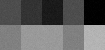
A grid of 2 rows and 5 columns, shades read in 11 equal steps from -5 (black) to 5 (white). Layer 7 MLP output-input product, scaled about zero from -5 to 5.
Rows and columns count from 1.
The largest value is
2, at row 2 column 5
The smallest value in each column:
-2 -3 -4 -2 -5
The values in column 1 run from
-2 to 0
